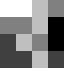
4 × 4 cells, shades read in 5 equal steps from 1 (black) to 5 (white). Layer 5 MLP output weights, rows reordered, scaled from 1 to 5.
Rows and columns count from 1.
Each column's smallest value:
2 2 3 1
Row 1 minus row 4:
3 3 0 1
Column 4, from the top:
3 1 1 2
